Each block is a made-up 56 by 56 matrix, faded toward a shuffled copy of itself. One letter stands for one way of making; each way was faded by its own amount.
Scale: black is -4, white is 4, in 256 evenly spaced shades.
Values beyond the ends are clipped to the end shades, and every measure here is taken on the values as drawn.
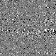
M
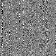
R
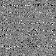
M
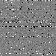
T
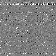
T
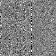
R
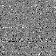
M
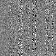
R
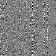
R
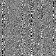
R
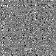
M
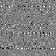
T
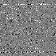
M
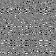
T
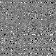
M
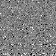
M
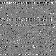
T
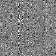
R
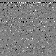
T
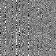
R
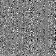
R
